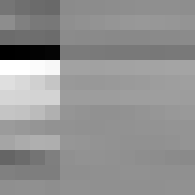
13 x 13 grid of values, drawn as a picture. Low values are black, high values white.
Slope: none. Seam: vertical, 30% of the way across, the right part calmer. Ninth with the highest average: middle left. Roughest part: top left. Ninth with the lowest average: top left. Grain: streaks across. Average level on the scale: 60%.
